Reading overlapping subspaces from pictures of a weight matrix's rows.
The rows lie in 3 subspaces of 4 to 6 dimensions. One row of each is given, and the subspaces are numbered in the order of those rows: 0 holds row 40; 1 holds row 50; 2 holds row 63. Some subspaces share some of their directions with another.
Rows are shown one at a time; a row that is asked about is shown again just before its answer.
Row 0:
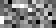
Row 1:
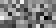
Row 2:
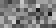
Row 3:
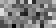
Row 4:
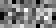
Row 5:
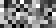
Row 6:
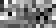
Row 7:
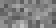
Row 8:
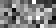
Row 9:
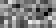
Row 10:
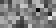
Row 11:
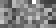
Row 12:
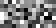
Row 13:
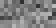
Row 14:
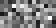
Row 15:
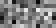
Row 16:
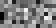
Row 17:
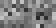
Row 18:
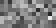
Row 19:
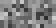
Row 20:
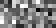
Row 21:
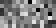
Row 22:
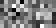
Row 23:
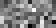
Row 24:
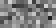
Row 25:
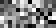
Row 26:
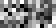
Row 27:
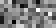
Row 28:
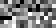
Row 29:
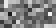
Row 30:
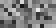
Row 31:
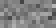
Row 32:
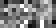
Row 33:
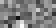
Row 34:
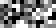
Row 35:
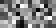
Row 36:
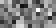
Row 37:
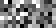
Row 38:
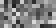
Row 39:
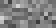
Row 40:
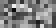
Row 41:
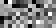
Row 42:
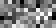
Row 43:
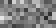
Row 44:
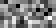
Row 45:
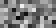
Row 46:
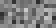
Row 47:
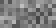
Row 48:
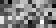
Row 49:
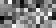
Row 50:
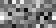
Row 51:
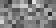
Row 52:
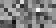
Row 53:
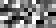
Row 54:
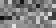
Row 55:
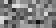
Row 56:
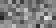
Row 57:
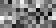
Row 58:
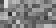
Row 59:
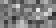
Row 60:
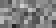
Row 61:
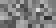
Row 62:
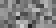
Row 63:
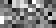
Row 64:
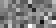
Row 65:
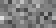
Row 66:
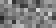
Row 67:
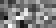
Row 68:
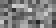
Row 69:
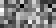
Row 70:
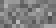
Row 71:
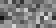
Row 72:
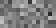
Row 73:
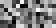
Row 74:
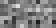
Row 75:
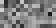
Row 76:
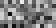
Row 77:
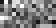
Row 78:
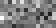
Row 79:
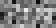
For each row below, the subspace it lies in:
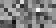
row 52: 1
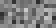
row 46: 1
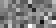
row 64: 0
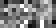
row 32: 0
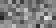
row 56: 1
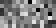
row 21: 0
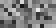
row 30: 1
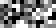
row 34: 0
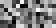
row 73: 1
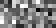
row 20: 1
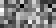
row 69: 2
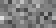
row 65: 0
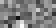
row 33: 0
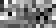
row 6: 2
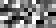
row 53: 0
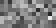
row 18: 1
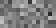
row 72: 0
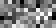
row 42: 2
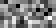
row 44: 0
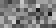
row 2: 2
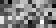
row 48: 0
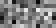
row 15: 1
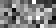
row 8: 2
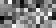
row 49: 2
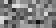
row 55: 0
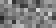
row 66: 1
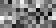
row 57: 2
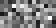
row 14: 1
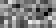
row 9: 0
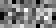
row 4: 1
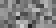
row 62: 0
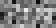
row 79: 1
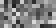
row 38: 2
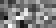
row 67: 0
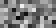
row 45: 0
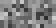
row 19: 0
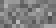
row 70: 2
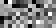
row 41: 0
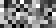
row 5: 2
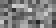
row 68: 0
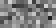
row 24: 1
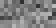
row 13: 1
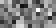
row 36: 1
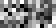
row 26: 0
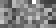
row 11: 2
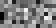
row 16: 1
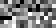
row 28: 1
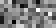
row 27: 1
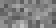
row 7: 0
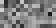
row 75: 2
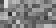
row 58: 2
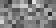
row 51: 2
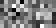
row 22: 2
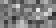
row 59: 0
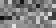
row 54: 1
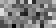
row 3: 0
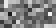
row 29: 2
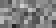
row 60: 0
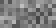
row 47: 2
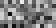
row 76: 0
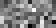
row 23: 0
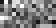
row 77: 2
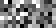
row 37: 0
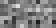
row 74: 1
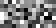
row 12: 1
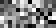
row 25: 0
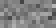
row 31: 1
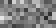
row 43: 2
